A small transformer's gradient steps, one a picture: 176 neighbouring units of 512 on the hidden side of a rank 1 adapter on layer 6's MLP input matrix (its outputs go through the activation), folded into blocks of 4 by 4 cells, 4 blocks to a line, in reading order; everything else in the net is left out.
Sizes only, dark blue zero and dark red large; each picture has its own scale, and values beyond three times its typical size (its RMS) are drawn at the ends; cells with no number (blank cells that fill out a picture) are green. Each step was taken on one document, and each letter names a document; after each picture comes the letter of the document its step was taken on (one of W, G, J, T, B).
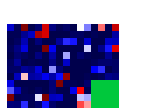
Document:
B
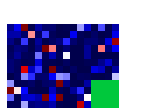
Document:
B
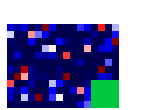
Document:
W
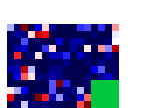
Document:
B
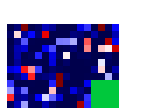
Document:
B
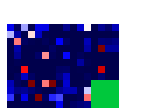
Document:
W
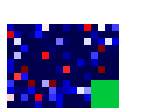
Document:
W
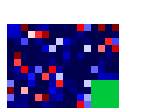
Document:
B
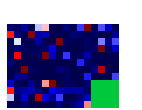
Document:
W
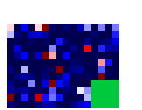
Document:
W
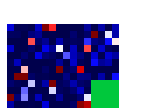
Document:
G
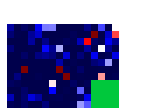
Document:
G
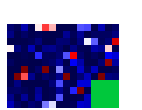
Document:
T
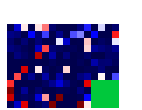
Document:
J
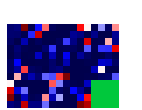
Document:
B
